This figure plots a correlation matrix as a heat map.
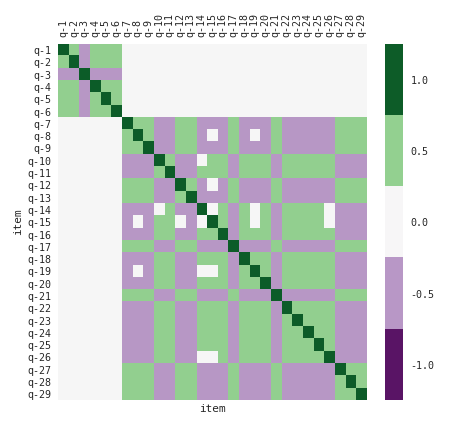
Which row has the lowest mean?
q-3
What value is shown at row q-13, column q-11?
-0.5
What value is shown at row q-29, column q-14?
-0.5
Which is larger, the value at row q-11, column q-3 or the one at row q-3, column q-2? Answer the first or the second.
the first
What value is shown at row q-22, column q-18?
0.5
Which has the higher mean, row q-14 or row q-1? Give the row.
q-1
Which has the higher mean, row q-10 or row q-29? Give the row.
q-10
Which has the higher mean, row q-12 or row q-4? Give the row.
q-4
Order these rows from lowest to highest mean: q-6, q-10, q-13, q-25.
q-13, q-10, q-25, q-6
